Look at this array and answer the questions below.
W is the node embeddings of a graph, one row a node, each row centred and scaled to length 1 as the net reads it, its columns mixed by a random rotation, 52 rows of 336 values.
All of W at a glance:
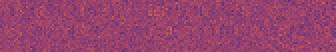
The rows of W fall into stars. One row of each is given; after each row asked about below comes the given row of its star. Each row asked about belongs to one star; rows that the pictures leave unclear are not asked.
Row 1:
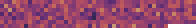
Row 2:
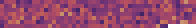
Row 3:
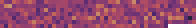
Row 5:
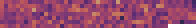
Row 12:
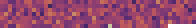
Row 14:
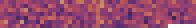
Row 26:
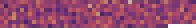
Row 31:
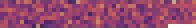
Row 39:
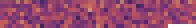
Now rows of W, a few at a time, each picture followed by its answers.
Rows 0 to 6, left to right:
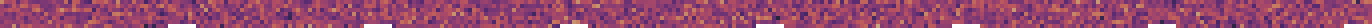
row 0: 5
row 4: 1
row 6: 39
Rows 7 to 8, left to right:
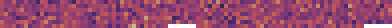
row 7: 1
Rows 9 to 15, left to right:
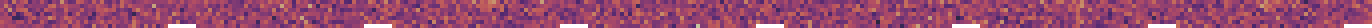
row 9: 1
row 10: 39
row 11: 14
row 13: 39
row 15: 39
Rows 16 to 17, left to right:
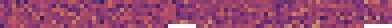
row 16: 2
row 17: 3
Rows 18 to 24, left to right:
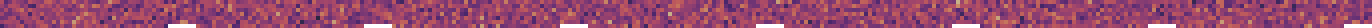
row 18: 2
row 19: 5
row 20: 3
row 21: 39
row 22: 31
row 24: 2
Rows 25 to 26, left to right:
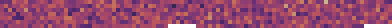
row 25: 1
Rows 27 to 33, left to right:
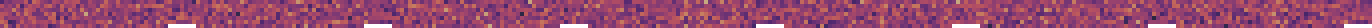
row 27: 26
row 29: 12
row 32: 14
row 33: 26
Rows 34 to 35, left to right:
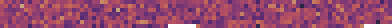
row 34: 12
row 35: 5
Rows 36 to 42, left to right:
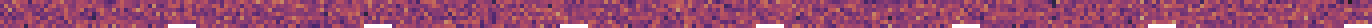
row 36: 1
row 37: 14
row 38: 2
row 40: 3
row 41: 31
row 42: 2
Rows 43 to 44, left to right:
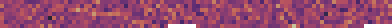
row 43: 5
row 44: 39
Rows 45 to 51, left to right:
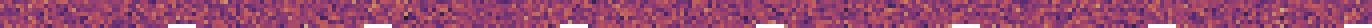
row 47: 1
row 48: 2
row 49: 3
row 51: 3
